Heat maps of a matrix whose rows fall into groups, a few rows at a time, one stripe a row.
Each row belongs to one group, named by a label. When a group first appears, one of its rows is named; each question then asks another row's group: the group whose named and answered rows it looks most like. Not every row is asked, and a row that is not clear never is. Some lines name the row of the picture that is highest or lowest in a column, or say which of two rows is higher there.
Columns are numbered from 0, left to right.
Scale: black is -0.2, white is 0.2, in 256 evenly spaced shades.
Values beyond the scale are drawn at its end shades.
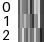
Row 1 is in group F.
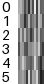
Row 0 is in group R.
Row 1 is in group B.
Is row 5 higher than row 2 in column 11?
No
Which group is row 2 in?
F
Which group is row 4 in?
F
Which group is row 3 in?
F
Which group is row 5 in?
F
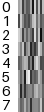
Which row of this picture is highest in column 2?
3
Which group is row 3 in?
B
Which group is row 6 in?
B
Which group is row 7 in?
B
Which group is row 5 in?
B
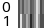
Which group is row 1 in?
F
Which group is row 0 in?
F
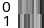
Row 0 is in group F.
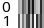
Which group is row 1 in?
R
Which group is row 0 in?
R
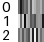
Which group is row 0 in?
B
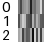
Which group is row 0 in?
B
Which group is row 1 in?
F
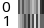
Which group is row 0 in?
F
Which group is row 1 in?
R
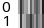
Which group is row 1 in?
B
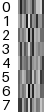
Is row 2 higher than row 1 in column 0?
No
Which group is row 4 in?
B
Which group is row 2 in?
R
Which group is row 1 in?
B
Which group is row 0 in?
B
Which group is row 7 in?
B
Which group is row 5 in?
F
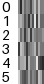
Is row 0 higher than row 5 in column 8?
Yes
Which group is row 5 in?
B
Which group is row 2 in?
B
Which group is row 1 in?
R
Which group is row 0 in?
B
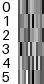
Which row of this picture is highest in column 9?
2
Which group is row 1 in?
R
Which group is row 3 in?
B
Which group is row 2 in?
F
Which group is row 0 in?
F
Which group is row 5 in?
R
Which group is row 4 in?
R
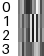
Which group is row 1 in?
R
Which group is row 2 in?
R
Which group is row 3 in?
F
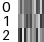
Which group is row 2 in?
B
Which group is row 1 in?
F
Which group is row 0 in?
B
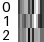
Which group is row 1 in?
F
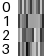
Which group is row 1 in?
F
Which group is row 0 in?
B
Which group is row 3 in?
F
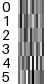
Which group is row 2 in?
B
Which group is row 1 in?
B
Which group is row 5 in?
R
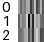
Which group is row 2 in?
R
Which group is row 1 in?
R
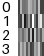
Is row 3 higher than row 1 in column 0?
Yes
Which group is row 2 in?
R
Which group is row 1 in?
B
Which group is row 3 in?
F
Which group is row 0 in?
F
